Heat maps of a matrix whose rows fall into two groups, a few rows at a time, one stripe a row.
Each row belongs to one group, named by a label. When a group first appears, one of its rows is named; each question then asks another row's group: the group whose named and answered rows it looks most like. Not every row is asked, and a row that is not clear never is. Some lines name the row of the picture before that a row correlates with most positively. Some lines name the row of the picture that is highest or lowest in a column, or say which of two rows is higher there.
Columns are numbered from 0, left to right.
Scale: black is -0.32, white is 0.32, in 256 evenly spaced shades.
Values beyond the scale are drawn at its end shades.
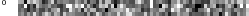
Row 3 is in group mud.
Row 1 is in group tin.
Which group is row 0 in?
tin
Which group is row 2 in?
mud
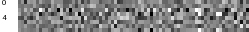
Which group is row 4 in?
mud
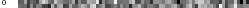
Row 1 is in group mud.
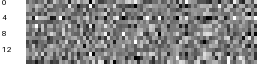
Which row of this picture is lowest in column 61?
4
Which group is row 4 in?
tin
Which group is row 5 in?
mud
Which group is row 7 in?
mud
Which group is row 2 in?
tin
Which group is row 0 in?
mud
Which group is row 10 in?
mud
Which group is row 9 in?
tin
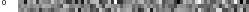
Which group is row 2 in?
tin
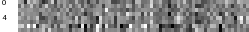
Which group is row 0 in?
tin
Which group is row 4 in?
tin
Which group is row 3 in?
mud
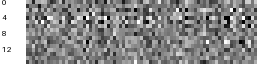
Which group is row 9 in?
mud
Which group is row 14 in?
tin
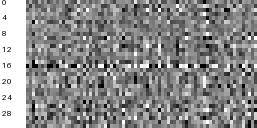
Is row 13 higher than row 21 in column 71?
No
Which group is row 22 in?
tin
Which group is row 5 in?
tin
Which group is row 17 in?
tin
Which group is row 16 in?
mud
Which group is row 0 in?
mud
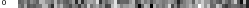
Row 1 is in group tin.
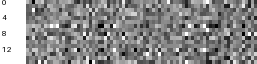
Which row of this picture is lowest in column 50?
13
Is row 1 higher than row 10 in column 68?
Yes
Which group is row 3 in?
mud
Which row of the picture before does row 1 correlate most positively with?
0
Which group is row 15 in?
mud
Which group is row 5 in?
mud
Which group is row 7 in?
tin
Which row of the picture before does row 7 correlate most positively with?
1
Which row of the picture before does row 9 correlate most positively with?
0
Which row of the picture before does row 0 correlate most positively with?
0
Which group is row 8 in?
tin
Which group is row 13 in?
tin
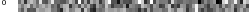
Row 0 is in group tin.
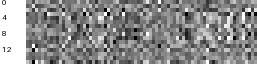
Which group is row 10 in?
mud
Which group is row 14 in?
mud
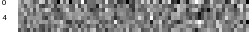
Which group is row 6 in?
tin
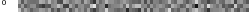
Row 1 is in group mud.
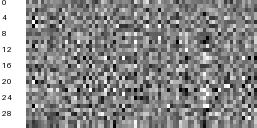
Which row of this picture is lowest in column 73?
20
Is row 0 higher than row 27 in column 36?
Yes
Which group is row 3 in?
mud
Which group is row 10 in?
mud
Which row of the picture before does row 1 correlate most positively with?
2
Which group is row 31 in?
mud
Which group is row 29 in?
tin
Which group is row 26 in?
tin
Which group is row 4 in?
tin
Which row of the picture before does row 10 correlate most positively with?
1
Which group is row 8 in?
mud
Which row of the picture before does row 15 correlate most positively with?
2
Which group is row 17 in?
mud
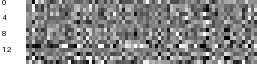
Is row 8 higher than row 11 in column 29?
Yes
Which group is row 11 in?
mud
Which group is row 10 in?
tin
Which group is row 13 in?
tin
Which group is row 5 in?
tin
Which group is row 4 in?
tin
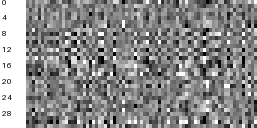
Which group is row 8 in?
mud
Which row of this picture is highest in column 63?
30
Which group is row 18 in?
mud
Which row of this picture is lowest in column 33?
31
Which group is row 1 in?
mud
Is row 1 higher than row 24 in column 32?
No
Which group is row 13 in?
mud
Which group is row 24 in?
mud
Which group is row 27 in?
tin
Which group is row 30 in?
mud
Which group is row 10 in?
mud
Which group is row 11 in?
mud
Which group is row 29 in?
mud
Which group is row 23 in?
tin
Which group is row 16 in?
mud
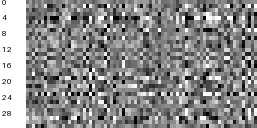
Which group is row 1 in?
tin
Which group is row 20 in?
tin
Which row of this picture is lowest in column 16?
4
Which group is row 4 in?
mud
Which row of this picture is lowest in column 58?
21
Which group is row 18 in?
tin
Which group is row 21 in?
mud
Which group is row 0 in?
mud
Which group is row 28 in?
tin
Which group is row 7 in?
tin
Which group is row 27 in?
tin
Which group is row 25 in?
mud
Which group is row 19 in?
mud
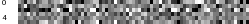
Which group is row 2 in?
mud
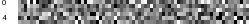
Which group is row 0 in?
mud
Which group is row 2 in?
tin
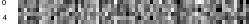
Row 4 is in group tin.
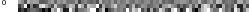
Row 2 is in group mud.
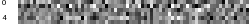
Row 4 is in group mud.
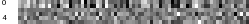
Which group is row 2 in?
mud
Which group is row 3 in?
tin
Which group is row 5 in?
tin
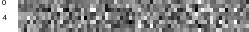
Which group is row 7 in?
tin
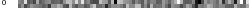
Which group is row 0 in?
tin
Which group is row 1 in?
mud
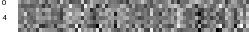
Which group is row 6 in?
tin
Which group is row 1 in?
mud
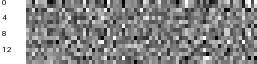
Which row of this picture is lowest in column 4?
11
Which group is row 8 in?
tin
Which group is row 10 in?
mud
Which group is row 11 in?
mud
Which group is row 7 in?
tin
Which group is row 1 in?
tin
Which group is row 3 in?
mud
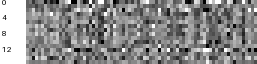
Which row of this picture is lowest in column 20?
12
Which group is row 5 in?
mud
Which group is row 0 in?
mud
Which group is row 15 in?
tin
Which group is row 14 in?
tin
